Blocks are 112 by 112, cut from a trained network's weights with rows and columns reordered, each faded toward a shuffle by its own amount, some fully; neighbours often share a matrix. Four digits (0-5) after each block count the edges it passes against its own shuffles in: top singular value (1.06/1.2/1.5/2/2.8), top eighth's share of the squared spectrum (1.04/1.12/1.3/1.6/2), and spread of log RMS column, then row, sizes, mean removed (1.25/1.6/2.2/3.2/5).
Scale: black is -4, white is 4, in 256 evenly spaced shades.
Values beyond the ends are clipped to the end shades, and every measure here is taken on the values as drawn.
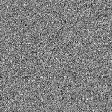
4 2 0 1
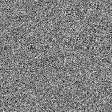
3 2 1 1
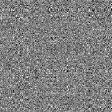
4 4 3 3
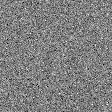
0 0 0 0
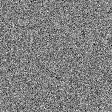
0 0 0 0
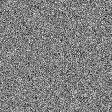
3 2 0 0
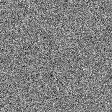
0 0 0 0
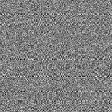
5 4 2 3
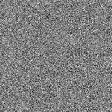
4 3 1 2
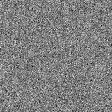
3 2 0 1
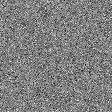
1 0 0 0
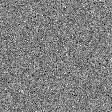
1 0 0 0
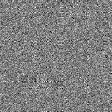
4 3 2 2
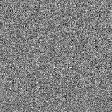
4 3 1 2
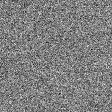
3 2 0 0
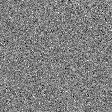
3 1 0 1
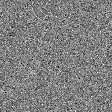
2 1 0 0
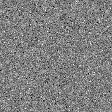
1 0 0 0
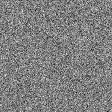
2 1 0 0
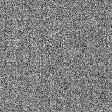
3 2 0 2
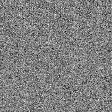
2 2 0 1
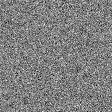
0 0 0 0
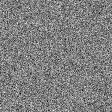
1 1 0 0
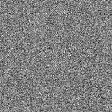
3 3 0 2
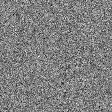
0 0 0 0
